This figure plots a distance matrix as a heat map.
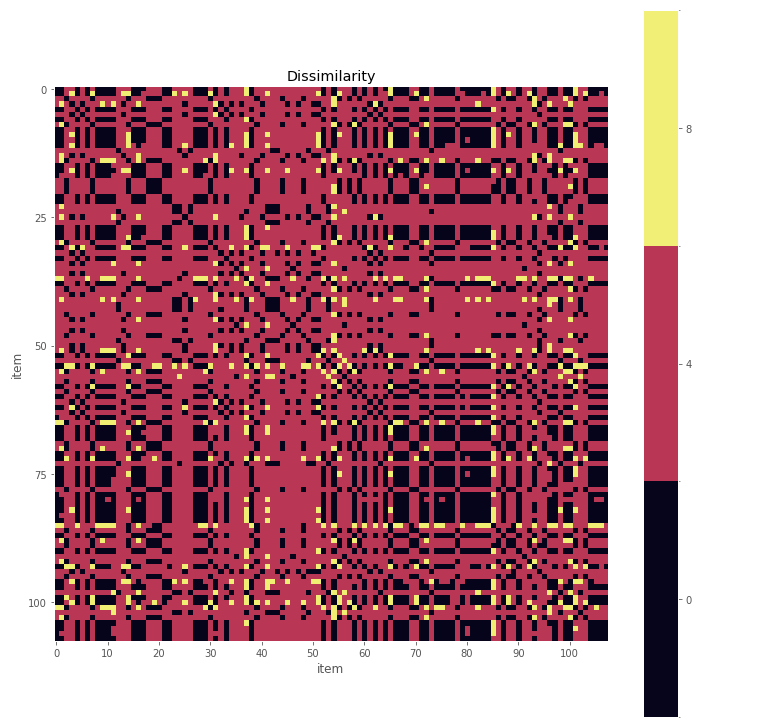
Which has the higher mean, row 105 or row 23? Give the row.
23
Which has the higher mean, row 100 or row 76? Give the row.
100
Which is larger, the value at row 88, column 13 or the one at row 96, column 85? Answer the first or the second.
the second
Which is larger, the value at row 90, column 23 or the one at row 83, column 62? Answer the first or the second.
the first
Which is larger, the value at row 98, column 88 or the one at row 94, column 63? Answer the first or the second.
the first
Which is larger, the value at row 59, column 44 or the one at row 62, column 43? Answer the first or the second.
the second
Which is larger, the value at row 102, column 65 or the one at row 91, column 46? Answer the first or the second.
the first
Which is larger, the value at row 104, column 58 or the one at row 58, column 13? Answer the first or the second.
the second
